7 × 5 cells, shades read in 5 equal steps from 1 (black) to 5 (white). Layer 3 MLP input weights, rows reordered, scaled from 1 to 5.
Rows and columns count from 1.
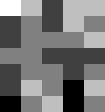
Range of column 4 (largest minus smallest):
3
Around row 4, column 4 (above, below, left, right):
3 2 2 2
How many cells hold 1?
3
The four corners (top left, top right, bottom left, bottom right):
5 4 1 3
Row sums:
19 14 15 12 13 14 12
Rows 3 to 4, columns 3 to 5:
3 3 4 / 2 2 2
